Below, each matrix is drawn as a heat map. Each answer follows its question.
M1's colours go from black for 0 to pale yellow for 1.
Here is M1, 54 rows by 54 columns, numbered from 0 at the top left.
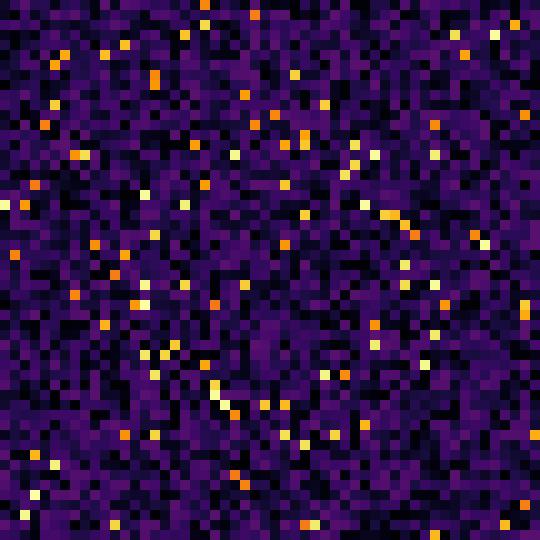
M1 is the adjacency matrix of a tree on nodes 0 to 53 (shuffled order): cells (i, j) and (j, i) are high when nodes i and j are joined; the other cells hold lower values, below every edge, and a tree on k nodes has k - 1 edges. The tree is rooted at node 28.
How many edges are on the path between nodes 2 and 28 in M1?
3
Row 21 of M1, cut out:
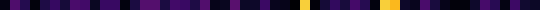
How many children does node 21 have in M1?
2
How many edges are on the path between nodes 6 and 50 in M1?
11
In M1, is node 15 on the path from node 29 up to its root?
yes
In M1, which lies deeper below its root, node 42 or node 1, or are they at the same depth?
the same depth
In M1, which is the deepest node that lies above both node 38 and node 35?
14
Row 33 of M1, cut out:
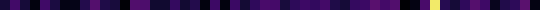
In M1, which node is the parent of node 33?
43
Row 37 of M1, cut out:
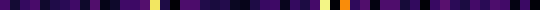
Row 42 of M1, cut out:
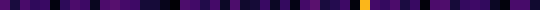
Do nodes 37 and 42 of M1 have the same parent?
no
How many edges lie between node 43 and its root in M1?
1
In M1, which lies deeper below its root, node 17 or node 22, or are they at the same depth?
node 17
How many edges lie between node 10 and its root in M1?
5
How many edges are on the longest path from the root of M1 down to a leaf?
7
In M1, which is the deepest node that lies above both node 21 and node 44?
30
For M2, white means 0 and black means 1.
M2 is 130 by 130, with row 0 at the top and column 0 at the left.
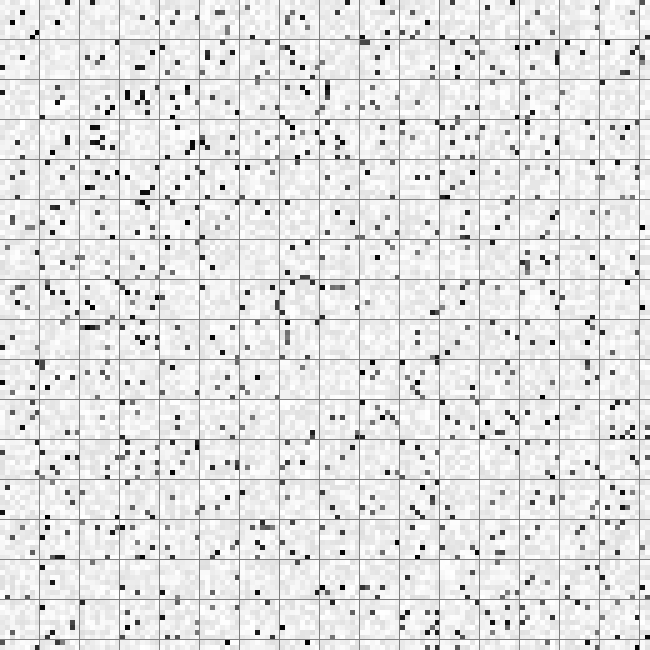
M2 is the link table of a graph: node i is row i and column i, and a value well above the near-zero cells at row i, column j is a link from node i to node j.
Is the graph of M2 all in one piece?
yes
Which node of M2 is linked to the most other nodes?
node 105
